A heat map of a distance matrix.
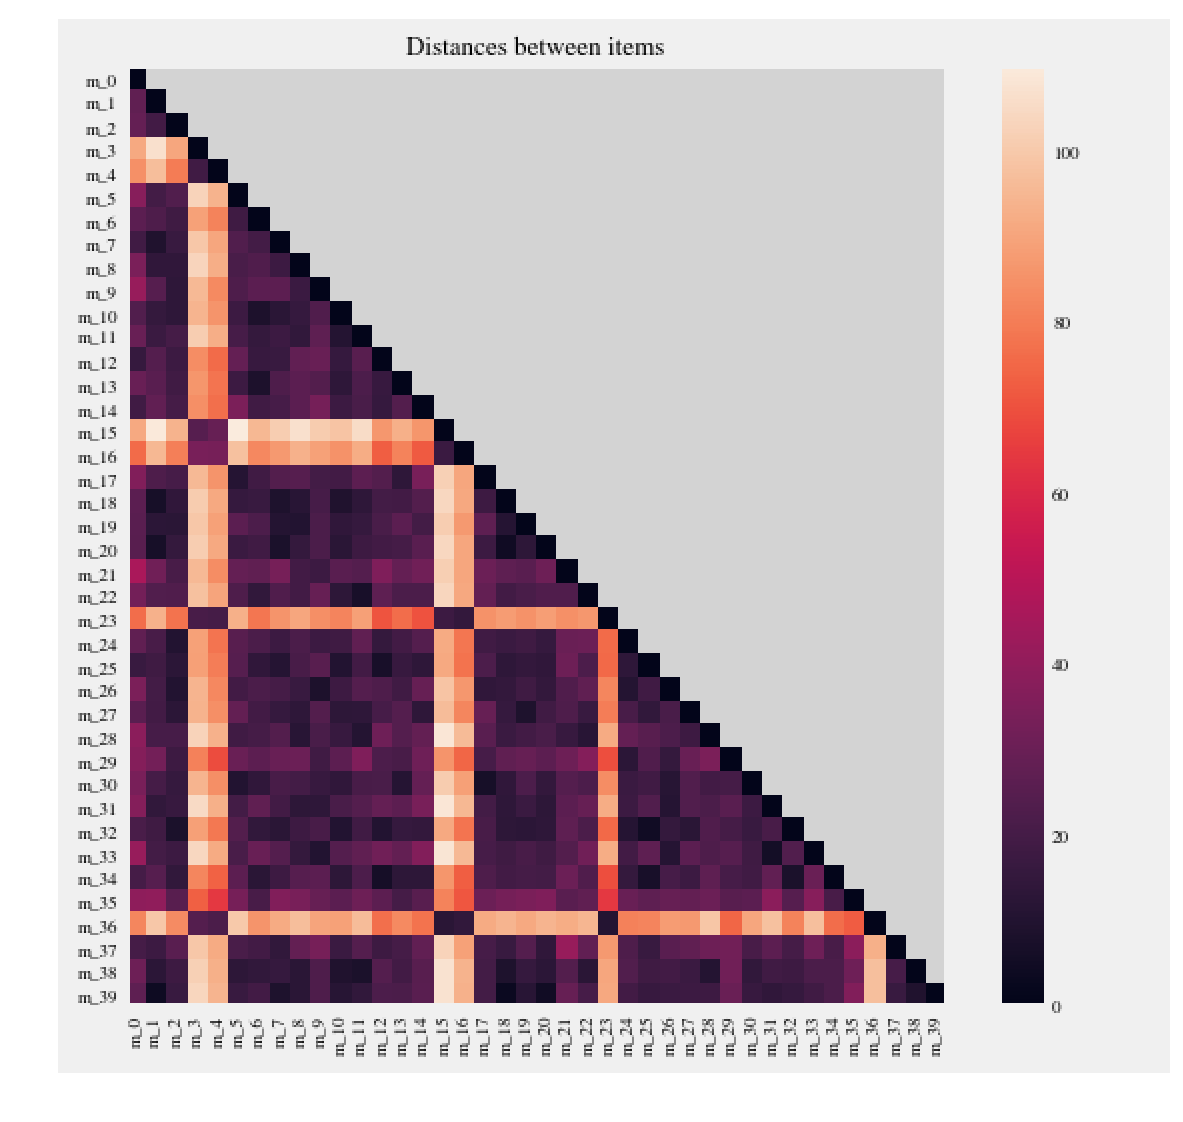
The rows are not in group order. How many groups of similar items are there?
2
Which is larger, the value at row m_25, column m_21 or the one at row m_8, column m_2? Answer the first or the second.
the first
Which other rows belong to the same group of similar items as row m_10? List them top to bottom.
m_0, m_1, m_2, m_5, m_6, m_7, m_8, m_9, m_11, m_12, m_13, m_14, m_17, m_18, m_19, m_20, m_21, m_22, m_24, m_25, m_26, m_27, m_28, m_29, m_30, m_31, m_32, m_33, m_34, m_35, m_37, m_38, m_39
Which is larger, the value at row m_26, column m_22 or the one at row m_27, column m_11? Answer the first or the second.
the first
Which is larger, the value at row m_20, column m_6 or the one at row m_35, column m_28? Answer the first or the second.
the second
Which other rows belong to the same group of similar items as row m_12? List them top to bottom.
m_0, m_1, m_2, m_5, m_6, m_7, m_8, m_9, m_10, m_11, m_13, m_14, m_17, m_18, m_19, m_20, m_21, m_22, m_24, m_25, m_26, m_27, m_28, m_29, m_30, m_31, m_32, m_33, m_34, m_35, m_37, m_38, m_39
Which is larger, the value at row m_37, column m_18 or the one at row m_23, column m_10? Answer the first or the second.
the second
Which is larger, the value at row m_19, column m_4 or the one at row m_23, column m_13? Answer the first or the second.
the first
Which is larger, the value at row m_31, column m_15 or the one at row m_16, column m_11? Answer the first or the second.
the first
